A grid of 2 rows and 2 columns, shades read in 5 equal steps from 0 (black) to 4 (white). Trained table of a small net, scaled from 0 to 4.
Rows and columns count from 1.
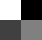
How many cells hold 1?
1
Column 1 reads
4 1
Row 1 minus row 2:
3 -2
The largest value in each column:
4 2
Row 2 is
1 2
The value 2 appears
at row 2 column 2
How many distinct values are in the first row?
2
